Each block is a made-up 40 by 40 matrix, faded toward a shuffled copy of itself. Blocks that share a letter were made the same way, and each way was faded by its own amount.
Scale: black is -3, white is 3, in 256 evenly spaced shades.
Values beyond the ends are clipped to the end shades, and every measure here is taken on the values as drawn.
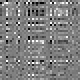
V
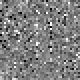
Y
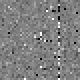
Y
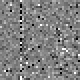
Y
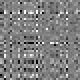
V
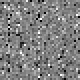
Y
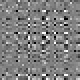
V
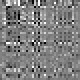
V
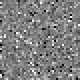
Y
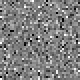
Y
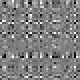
V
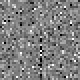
Y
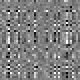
V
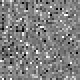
Y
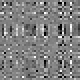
V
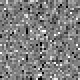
Y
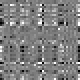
V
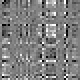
V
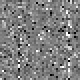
Y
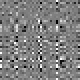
V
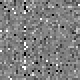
Y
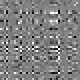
V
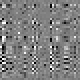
V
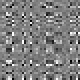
V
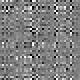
V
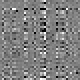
V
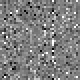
Y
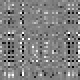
V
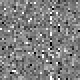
Y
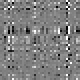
V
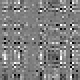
V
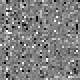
Y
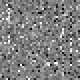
Y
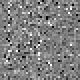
Y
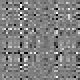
V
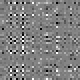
V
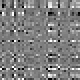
V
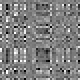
V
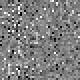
Y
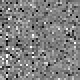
Y
